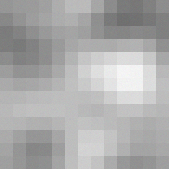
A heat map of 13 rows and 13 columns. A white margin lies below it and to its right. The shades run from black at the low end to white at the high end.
Overall the values sit about 70% of the way up the scale. The ninth with the highest average is the middle right. No regular stripes run through it. The values follow a bell shape.
